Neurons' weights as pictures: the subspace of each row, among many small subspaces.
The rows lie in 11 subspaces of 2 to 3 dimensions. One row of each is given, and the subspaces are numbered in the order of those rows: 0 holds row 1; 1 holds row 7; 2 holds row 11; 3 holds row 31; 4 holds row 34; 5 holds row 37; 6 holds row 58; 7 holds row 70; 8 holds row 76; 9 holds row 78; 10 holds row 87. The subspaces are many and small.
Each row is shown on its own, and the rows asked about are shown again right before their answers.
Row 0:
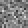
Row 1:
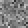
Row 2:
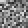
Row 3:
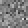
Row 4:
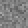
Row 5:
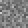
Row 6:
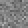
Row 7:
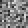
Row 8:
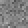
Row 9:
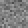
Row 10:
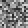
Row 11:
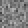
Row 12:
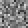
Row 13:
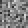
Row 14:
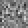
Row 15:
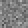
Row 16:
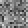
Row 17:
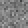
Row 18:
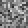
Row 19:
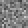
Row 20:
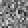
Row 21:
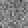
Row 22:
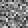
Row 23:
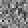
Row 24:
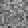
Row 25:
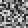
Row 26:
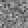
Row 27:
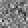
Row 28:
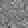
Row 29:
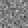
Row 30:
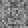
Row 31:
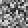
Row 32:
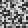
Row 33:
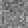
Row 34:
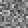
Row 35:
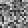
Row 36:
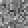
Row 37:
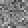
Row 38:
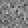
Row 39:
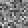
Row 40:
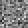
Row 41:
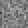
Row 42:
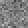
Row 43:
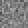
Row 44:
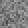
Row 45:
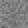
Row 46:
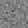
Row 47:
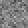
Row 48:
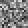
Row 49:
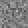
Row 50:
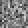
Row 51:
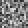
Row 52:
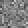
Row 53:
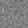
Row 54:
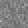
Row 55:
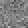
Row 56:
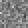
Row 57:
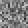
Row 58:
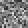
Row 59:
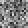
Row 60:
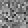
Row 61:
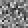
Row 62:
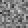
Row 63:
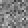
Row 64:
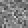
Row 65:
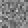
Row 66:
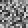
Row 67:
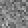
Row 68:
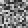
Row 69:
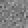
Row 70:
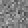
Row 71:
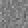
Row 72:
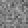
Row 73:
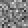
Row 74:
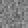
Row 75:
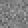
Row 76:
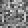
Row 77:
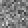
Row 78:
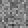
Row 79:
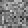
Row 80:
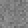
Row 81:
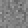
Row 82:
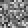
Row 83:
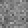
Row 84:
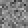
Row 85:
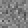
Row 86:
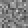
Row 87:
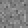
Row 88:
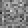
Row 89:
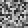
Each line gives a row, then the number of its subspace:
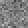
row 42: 5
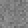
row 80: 9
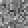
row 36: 2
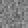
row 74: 7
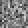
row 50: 8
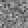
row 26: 1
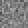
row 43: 2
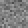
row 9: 8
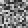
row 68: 8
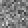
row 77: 7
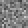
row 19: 8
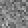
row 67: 7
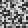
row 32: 4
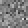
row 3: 3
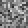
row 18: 1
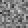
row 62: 4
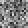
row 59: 9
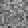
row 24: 8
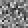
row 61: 3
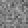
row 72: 4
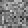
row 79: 6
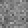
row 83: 9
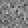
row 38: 3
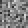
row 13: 1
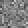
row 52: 0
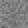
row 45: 2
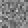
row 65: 2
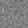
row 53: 2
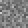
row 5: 4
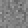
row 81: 8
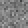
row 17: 9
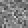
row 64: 6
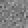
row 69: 1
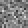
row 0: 6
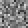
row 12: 0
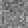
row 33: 6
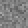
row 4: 1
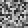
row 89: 2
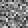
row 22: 2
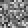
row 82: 0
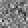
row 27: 7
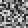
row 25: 4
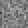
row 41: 6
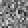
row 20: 7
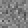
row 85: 7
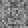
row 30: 9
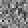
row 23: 7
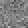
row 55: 0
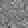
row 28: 0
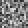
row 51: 2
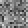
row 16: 9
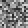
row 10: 4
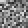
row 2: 1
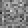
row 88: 6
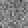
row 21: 9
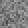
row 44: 7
